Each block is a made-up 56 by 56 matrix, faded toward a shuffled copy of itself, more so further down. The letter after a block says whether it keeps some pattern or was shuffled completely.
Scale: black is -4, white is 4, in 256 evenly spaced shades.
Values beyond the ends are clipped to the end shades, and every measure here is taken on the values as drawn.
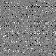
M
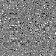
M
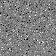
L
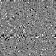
M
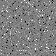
L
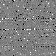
M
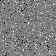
L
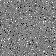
L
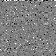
M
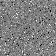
L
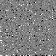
M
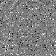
M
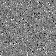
L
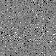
M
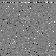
M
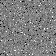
L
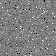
L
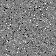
L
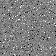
L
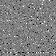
M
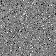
L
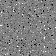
L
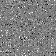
M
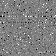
M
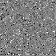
M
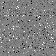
M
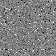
M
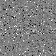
M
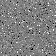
L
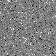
L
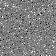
L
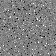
L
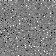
M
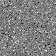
L
